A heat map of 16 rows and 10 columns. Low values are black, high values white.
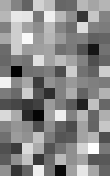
Histogram: bell-shaped. Stripes: none. Calmest part: top middle. Mirror symmetry: none. Grain: fine. Odd rows or columns: none.
